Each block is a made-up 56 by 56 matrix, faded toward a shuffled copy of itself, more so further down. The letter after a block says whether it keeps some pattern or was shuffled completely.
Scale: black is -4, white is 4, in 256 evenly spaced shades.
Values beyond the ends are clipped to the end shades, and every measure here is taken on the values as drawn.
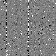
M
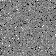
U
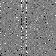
M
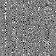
M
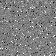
U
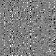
M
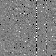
M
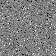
U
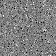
U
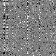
M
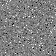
U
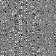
M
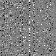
M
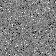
U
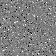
U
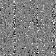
M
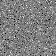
U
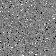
U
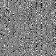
M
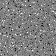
U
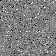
U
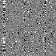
M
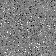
U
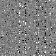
M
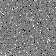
U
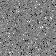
U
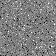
U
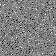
U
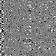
M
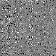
M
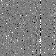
M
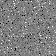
U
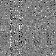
M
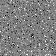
U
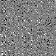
M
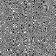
M
